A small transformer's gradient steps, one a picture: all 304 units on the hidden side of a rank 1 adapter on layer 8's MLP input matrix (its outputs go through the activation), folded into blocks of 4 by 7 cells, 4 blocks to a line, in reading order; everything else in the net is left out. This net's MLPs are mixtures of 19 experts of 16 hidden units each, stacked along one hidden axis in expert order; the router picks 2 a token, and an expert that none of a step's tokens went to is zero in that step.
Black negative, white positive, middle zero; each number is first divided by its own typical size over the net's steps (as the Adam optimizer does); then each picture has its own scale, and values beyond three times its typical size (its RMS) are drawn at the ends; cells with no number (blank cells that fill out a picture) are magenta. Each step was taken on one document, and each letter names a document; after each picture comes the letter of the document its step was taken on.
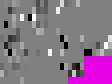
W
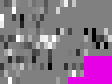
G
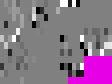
W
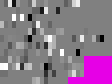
G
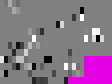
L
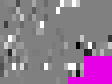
W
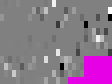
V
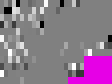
W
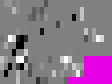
L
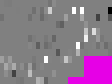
V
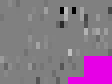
V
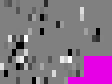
L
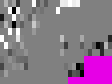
W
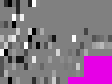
G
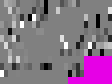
W
